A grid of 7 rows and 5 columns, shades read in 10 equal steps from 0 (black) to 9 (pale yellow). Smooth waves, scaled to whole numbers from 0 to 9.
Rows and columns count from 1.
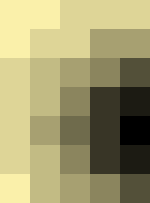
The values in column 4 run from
2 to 8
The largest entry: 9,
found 4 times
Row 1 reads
9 9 8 8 8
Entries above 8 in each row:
2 1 0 0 0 0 1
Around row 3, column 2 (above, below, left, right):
8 7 8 6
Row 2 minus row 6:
1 1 3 4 5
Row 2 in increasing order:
6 6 8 8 9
